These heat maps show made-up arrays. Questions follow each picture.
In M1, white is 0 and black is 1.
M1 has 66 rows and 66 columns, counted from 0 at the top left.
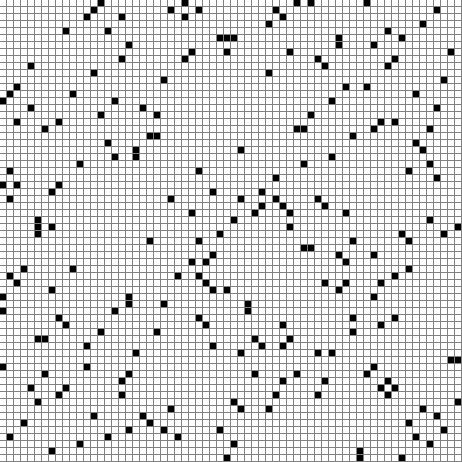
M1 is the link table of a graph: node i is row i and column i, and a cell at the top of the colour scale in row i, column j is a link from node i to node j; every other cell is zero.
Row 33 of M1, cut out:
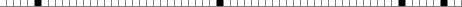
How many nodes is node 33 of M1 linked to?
4
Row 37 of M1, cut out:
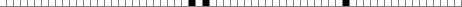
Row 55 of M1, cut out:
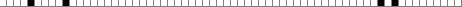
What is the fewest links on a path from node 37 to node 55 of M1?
4
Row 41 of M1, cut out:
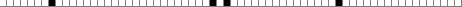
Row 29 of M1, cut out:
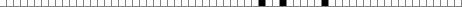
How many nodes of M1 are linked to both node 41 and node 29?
0
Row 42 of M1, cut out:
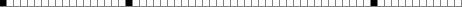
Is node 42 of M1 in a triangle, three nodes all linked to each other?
yes
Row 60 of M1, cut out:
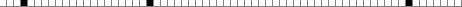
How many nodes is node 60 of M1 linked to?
3
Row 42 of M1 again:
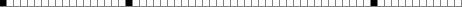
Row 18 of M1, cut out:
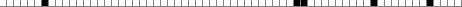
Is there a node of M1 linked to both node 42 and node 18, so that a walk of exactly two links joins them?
yes
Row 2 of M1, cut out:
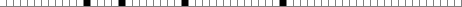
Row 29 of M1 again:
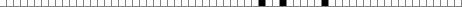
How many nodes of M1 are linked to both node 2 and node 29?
1
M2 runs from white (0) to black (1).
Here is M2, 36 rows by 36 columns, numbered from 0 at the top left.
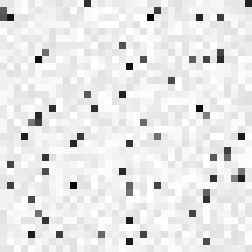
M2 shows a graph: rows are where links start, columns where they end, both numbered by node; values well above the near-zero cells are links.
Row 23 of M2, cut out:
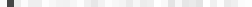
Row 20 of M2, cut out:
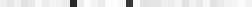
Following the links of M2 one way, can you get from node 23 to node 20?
yes
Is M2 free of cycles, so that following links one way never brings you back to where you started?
yes
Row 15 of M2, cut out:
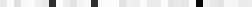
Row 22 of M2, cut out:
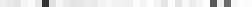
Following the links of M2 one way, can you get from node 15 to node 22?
no
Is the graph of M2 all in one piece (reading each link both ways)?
yes
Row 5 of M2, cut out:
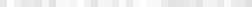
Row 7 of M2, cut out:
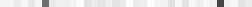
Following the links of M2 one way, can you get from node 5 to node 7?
no
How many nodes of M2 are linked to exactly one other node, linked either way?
5
